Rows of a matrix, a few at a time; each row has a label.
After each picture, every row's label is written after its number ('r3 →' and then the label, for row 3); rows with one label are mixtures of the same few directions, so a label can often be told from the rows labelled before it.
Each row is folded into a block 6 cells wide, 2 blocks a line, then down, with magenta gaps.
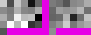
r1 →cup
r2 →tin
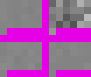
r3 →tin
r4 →cup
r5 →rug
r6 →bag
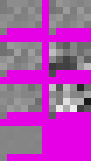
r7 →rug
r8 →rug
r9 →rug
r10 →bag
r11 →cup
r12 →cup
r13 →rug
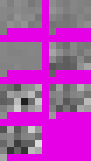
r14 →cup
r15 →bag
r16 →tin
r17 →bag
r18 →tin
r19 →cup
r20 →cup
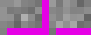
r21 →tin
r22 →cup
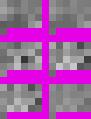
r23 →bag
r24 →bag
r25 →tin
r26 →cup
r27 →cup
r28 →cup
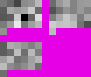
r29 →tin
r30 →bag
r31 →rug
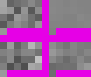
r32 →rug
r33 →bag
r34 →cup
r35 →bag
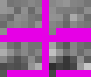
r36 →rug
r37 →tin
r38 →bag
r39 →bag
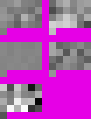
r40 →tin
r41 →bag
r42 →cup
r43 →rug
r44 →cup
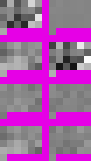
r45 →cup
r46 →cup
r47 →bag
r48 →cup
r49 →cup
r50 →rug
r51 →bag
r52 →cup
